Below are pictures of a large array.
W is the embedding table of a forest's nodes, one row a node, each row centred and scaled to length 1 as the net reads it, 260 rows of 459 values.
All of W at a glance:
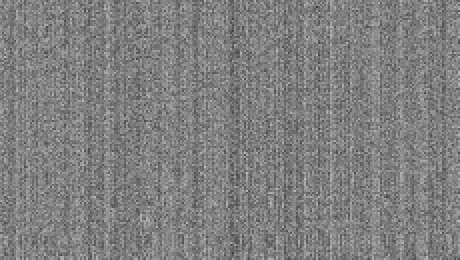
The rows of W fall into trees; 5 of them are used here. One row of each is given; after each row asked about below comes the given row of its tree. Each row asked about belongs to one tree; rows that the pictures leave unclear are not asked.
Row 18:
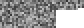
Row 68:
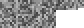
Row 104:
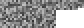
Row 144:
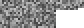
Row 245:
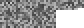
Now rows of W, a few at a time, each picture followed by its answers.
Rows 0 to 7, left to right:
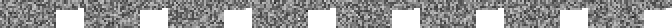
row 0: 144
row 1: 18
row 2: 245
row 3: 68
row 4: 104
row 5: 18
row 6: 104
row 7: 245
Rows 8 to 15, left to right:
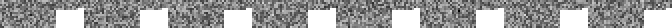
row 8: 104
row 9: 245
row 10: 144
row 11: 144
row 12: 18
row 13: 245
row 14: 104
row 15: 68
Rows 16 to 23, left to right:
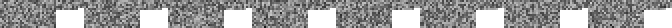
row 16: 144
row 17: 68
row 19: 68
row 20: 144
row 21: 245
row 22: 144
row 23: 245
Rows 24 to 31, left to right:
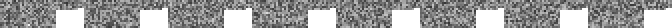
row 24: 245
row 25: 68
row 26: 18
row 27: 18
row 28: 104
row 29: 18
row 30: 104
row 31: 18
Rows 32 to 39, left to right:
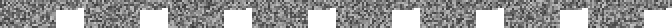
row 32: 245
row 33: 104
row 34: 18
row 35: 245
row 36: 104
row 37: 104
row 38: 245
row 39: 68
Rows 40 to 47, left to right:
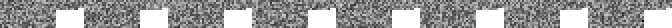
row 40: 68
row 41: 144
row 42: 144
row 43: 68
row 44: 18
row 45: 245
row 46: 245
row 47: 68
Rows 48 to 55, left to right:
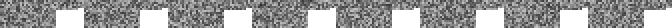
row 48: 245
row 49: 104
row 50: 144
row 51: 104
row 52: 104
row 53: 104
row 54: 144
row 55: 68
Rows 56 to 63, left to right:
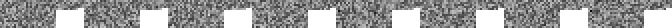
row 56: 104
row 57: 104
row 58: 245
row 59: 68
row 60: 245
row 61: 144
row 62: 144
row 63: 68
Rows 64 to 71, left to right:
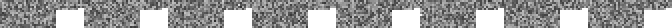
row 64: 18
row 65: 245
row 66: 68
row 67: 144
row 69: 144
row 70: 18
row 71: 104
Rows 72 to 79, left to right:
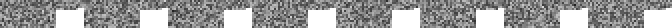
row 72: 104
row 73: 245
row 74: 245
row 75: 104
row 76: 104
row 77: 68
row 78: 245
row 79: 245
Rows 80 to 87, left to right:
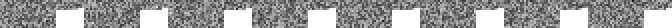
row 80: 104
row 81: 144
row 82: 68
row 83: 245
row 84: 104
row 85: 245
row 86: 245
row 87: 104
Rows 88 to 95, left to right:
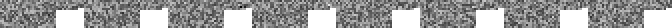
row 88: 144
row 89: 144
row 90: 104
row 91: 144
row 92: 245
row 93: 68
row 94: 245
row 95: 144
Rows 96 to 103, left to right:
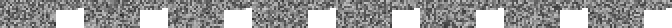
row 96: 245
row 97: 18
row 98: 245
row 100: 144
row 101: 68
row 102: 18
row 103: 104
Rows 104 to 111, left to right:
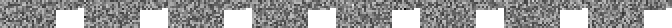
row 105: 144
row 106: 104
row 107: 68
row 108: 144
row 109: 104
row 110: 18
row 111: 68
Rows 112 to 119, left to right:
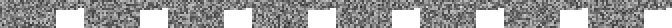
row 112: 18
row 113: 68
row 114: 245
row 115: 104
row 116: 68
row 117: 144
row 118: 245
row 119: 68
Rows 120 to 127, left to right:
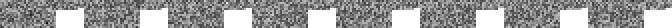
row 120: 104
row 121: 104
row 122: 245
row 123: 144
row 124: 245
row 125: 144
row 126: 245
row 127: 245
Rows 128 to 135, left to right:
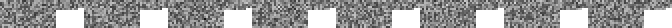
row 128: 68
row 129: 144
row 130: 104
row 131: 245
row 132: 104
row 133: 144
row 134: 245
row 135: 104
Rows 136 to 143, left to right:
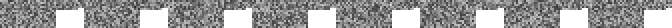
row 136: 68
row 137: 104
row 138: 68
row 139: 144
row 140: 245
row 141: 104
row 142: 18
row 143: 18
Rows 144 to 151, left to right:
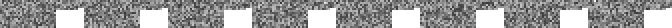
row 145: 104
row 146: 104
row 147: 245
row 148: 144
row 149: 245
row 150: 144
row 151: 144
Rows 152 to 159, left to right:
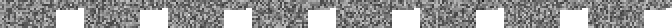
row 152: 68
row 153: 68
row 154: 104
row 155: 245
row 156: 144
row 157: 68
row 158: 104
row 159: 245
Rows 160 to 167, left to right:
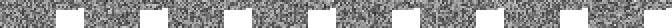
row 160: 104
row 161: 144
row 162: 245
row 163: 144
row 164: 245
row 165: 68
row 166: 144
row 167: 18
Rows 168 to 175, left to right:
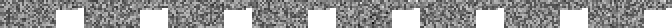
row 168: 245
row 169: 18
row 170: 144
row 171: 245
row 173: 104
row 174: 104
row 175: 18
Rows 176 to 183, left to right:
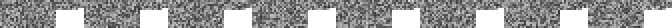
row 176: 104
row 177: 18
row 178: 104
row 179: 245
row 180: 18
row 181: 104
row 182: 104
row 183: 245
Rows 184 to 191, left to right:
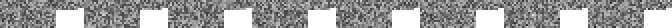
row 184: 104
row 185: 18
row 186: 245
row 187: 245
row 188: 245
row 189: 104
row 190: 245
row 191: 68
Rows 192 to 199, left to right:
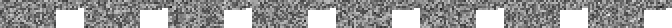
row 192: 144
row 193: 144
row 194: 245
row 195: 104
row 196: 18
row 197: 18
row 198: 144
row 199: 18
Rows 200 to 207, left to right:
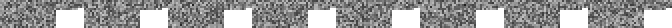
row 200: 104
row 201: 68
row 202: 144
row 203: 144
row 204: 104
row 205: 144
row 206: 144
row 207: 18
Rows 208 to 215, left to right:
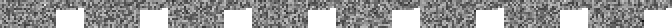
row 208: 68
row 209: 104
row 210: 245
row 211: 68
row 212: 245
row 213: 104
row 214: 245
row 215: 68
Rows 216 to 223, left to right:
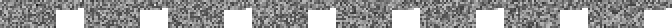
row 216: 144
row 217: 68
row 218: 245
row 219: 144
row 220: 245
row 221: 245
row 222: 68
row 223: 18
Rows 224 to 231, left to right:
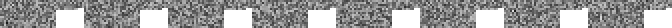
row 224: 245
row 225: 18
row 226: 18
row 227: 144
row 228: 68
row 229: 245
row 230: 68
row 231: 144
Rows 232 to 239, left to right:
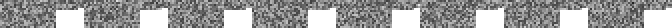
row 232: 144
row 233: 245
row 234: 68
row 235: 104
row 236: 104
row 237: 104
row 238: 104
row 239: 144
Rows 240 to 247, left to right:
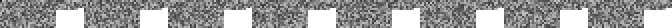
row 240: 104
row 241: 104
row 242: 104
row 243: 104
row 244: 104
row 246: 18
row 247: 104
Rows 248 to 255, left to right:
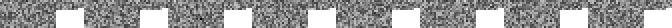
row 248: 144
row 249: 18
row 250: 144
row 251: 104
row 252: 18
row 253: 68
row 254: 68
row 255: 68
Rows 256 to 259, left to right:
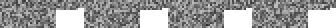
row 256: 104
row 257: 144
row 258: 144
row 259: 144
